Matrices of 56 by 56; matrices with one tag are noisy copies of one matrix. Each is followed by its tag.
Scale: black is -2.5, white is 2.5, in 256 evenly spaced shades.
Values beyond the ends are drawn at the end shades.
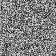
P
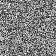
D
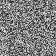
D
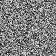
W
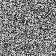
P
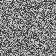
W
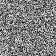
D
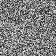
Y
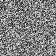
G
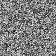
P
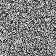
D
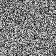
Y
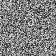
P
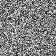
Y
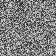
G
